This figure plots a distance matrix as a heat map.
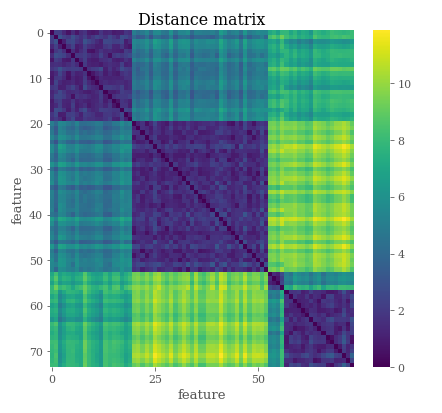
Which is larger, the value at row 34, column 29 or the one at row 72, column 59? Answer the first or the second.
the first
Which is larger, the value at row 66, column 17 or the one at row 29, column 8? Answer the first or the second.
the first
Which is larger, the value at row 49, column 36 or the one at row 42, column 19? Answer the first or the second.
the second
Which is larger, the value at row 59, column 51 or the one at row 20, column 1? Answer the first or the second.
the first
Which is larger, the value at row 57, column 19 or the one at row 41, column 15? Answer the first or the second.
the first
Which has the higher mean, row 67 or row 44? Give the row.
67
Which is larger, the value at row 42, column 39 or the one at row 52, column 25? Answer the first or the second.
the second
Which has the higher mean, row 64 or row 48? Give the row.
64
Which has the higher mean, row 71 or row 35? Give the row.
71
